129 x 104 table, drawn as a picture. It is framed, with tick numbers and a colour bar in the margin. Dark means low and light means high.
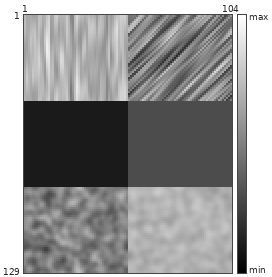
It is made of 3 by 2 panels. Panel 1,1: high, streaked downward. Panel 1,2: middling, slanting up to the right, strong in contrast. Panel 2,1: very low, flat. Panel 2,2: low, flat. Panel 3,1: middling, blotchy. Panel 3,2: high, blotchy, faint in contrast.
